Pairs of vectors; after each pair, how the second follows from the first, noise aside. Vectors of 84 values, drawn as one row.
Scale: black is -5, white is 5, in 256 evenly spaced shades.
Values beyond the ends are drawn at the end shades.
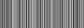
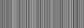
shrunk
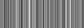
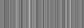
shrunk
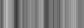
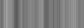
shrunk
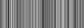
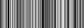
scaled up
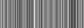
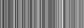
shuffled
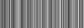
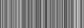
shuffled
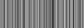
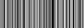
scaled up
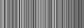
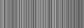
shrunk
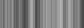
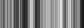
scaled up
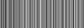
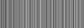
shrunk
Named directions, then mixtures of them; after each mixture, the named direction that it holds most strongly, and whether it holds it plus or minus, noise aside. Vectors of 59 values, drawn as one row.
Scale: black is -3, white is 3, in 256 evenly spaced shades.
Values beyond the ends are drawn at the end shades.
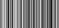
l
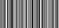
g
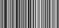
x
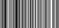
l, minus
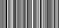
g, minus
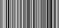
l, plus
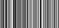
g, minus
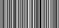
x, minus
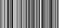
l, plus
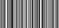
g, plus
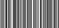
g, minus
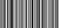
g, plus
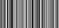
g, plus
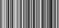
l, plus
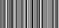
g, plus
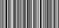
g, minus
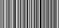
x, minus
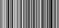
l, plus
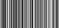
l, minus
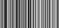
x, plus
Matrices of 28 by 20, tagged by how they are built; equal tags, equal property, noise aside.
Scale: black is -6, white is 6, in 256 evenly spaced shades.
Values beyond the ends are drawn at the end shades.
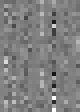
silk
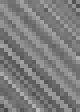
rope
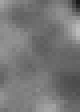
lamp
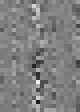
silk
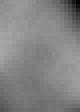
lamp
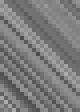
rope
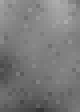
lamp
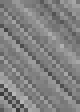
rope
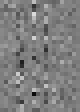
silk
